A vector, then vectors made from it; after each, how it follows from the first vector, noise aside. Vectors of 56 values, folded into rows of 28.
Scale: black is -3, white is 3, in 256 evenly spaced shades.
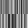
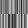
copied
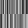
wrapped around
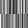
wrapped around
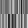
copied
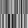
copied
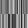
copied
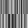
copied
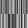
copied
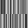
wrapped around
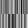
copied
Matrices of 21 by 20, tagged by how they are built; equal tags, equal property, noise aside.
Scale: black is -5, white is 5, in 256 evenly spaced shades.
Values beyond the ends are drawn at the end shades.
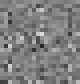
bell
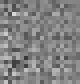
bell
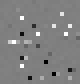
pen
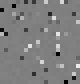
pen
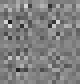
bell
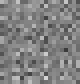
bell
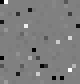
pen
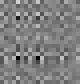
bell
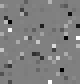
pen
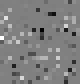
pen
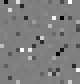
pen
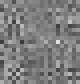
bell
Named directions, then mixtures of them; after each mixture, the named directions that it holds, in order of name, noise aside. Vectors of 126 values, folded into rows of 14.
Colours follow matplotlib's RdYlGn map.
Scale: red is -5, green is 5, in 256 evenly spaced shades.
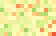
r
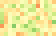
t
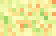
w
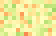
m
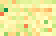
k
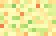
m, t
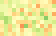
w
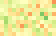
w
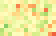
m, r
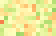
m, t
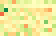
k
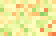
r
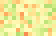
m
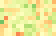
m, t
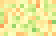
t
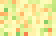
k, m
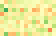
k, w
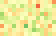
t, w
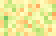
m, w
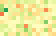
k, r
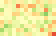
m, r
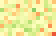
r, t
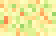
t, w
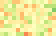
m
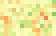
w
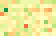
k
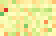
k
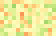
m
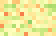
m, t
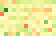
k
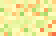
r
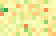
k, r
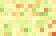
r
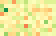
k
